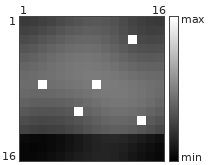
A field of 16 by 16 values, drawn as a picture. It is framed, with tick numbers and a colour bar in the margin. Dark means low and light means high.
Seam: horizontal, 80% of the way down, the top part higher. Ninth with the lowest average: bottom left. Ninth with the highest average: centre. Lone odd cells: 5, each higher than its neighbours.
